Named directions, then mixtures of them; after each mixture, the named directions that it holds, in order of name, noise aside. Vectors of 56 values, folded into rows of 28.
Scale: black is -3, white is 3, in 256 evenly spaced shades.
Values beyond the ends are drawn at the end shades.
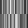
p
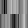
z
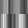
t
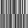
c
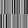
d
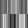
t, z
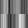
t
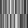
p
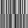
c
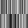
c, t, z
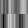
t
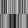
c, t, z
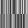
c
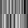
d, p, t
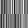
c, d, z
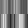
t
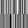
c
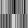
c, d, z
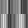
t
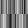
c, t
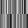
c, p, t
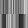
d, t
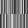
c, d, p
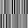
d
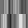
t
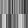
d, t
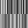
c, p, z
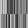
d, p, z
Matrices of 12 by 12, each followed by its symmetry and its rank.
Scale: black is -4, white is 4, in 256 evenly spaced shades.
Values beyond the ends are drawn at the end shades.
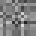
antisymmetric, rank two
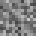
antisymmetric, full rank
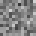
neither, full rank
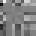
antisymmetric, rank two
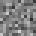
antisymmetric, full rank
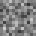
antisymmetric, full rank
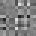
antisymmetric, rank two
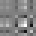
symmetric, rank one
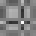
symmetric, rank one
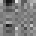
neither, rank two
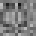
neither, rank two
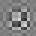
symmetric, rank one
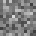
neither, full rank
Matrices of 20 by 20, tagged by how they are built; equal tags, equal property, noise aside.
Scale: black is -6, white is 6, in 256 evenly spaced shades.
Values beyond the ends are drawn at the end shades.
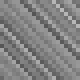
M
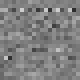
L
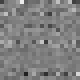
L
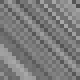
M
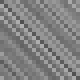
M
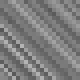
M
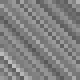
M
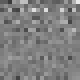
L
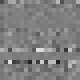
L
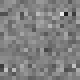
L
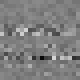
L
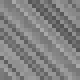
M
